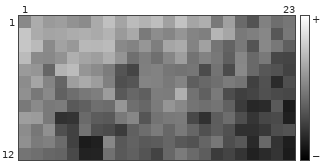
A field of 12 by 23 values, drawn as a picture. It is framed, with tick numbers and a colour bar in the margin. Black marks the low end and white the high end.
Stripes: none. Slope: up to the top left. Ninth with the lowest average: bottom right. Mirror symmetry: none. Ninth with the highest average: top left.
